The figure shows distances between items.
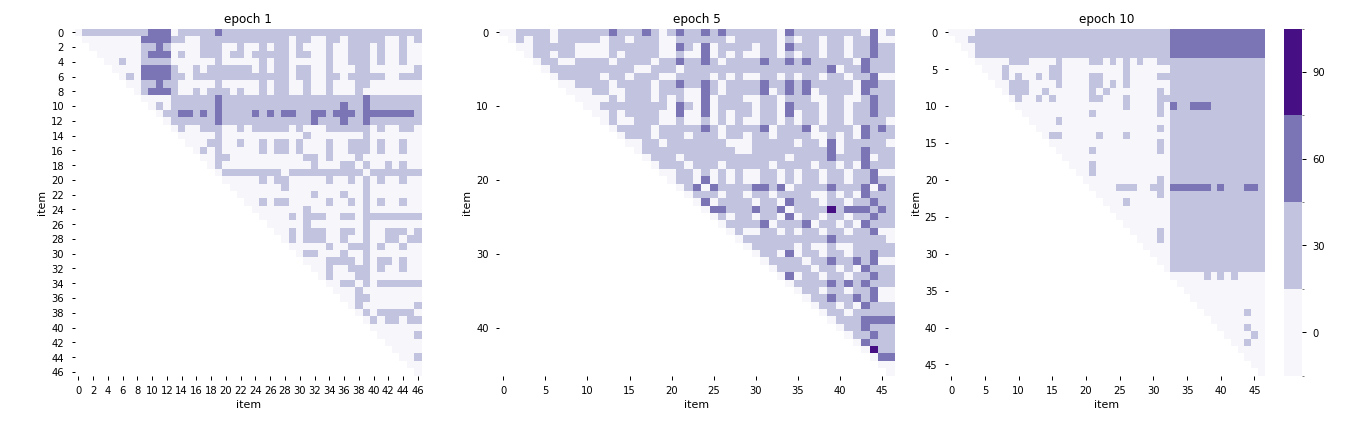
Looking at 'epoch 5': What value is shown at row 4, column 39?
30
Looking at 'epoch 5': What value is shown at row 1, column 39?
30
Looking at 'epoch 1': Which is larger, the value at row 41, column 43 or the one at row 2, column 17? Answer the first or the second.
the second
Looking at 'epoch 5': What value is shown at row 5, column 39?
60
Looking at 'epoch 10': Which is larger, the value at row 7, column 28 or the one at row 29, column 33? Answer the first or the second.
the second
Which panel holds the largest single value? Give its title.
epoch 5
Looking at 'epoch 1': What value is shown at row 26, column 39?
30
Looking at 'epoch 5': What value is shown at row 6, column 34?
30
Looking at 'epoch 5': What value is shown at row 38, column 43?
30
